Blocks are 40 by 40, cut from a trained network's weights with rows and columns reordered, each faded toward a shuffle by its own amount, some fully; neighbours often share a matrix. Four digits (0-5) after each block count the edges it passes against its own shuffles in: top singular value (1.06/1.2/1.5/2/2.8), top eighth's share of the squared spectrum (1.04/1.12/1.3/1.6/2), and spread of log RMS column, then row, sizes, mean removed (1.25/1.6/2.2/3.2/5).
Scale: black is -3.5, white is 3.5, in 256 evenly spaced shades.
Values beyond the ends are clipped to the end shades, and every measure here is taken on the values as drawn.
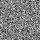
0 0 0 0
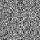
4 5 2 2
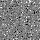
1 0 0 0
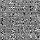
2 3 3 1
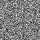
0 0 0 0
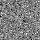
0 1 0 0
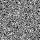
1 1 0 0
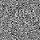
2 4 2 1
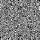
2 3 1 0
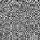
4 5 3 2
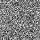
2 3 1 0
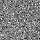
0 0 0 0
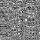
3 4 2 2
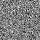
1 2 0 0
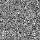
2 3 1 1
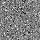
0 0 0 0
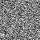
0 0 0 0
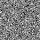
0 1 0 0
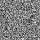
2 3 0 0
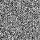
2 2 0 0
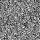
2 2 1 0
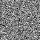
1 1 0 0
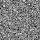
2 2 0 0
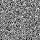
1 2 0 0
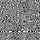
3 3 0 1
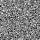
0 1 0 0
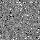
1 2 0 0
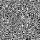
2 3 2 1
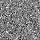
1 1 0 0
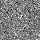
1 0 0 0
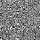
2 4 2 1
